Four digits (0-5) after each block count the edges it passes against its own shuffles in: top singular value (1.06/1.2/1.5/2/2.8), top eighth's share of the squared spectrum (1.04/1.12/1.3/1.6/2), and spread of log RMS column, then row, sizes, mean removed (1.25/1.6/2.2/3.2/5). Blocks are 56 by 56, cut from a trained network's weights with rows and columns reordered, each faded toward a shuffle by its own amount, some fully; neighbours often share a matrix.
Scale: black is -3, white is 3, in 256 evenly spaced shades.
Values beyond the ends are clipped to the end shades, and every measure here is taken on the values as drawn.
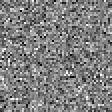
2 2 0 0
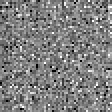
2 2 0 1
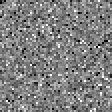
0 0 0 0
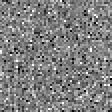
0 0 0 0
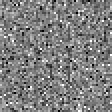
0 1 0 0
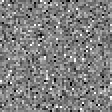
0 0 0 0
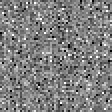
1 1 0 0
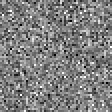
1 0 0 0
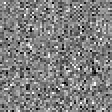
3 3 2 1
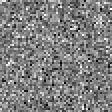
0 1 0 0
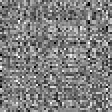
4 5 2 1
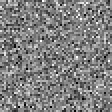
0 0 0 0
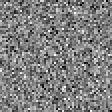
1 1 0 0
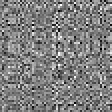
4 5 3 2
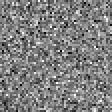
0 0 0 0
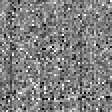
2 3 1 2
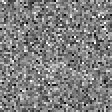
0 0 0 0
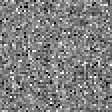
1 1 0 0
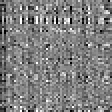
4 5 3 3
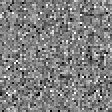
2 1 0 1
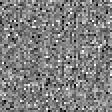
2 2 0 1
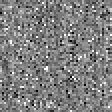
1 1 0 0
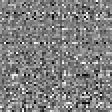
3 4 2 3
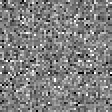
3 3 1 2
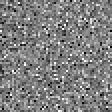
0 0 0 0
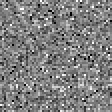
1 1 0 0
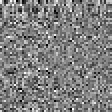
4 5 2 2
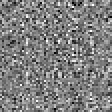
4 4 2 2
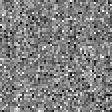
2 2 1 1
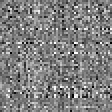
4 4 2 3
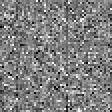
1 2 1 2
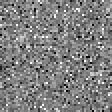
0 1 0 1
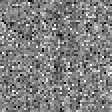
1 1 0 1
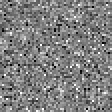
2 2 0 1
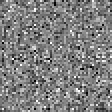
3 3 1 1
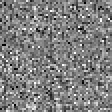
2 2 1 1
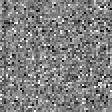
2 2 0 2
